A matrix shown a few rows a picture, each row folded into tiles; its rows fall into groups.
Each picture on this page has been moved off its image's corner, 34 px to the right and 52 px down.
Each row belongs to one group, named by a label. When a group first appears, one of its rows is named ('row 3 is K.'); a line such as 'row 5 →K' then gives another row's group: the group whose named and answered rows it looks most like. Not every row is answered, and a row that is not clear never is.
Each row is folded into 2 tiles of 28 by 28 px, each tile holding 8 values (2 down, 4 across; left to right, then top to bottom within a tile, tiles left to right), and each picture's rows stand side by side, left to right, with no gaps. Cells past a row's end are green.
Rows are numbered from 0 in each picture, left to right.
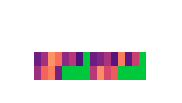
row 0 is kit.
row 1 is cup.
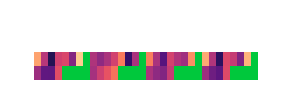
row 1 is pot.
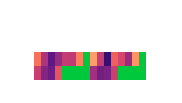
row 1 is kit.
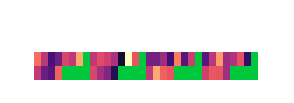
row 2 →cup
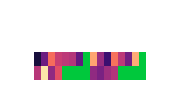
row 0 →cup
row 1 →kit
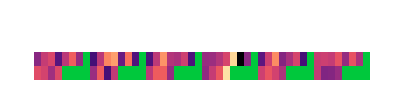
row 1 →cup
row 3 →pot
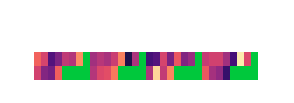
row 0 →kit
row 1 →pot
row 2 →cup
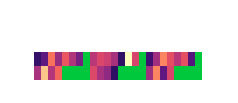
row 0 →cup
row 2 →cup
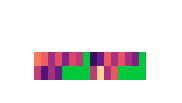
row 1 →cup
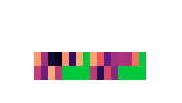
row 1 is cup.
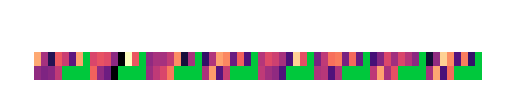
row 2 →pot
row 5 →cup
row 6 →cup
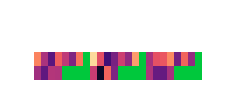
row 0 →kit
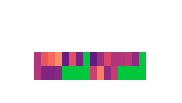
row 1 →cup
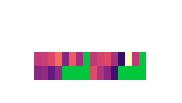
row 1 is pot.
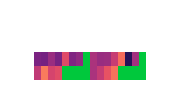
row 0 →cup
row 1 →pot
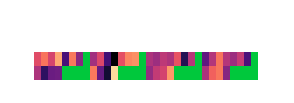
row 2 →pot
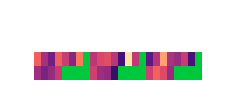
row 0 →kit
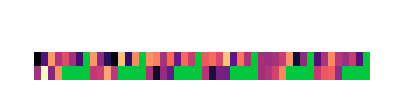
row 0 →cup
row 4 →pot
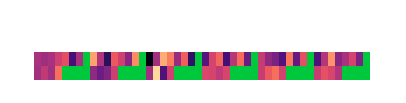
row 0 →pot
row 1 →kit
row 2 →cup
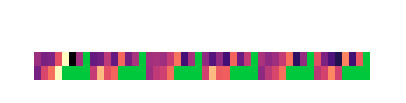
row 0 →pot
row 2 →pot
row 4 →pot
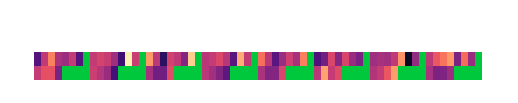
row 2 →kit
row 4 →kit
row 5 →cup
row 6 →pot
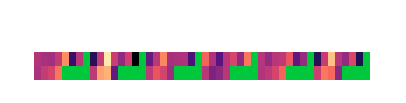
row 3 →kit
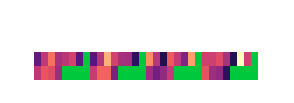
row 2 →kit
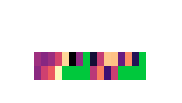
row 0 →pot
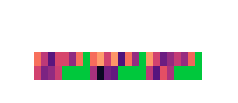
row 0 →kit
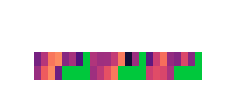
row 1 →pot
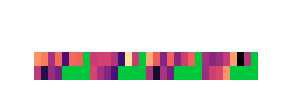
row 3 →pot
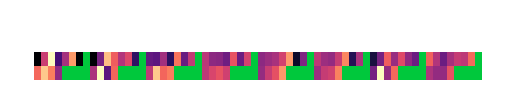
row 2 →cup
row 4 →pot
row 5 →pot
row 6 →cup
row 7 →kit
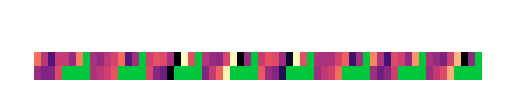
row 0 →kit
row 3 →pot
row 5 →pot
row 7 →pot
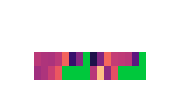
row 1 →cup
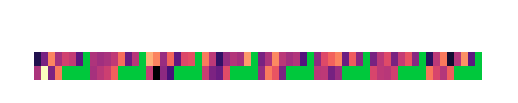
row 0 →cup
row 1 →pot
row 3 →kit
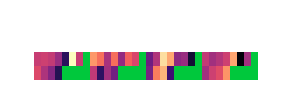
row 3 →pot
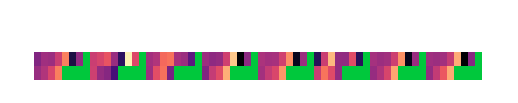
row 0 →pot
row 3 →pot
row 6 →pot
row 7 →pot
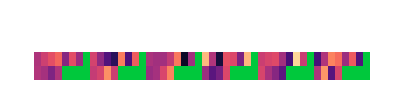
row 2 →pot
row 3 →kit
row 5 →cup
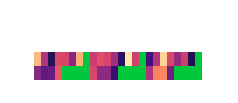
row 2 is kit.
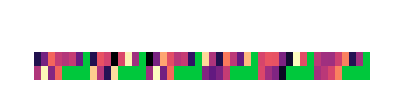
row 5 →pot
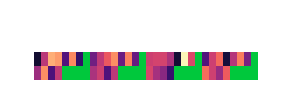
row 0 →cup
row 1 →cup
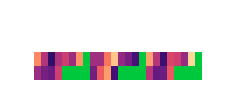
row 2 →kit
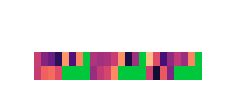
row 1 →pot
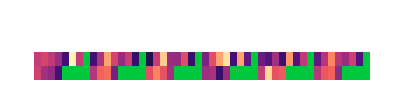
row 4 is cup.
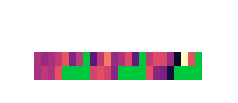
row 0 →pot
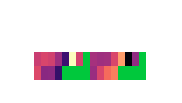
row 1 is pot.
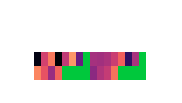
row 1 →pot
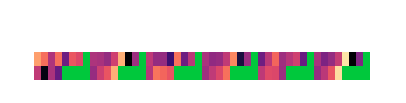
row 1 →pot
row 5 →pot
